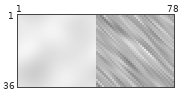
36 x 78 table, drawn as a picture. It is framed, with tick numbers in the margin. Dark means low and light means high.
It is made of 1 by 2 panels. Panel 1,1: very high, smooth, faint in contrast. Panel 1,2: high, slanting down to the right.
